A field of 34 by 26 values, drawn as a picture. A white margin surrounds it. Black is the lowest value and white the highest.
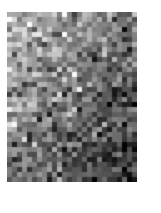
The top left is the ninth with the highest average. There are no regular stripes. The grain is fine, like static. No row or column stands out. There is an overall slope up to the top left. The halves do not mirror each other.
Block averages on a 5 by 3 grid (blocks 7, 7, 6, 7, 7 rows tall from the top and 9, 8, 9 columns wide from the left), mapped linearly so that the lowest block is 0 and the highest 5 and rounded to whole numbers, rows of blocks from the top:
5 4 3 | 4 3 2 | 4 3 1 | 3 2 1 | 2 1 0
